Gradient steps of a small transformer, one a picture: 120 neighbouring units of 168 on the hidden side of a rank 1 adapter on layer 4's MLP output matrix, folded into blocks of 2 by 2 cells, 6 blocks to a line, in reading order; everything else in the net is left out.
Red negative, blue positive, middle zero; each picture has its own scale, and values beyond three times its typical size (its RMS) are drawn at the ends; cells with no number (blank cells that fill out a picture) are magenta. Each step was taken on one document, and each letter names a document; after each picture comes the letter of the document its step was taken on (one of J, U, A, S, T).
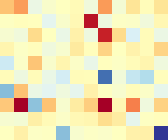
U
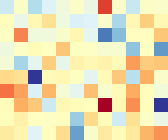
U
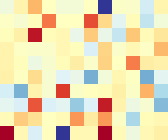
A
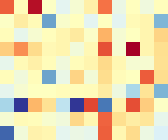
A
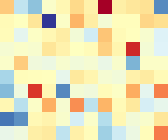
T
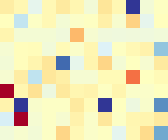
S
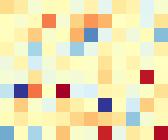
A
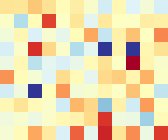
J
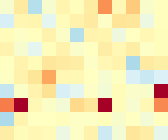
S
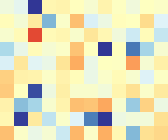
J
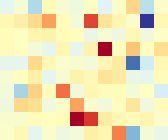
J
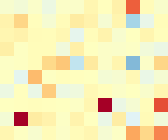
S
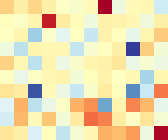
J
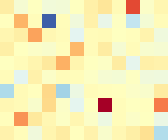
S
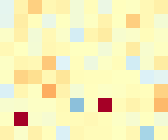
S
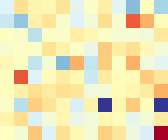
S
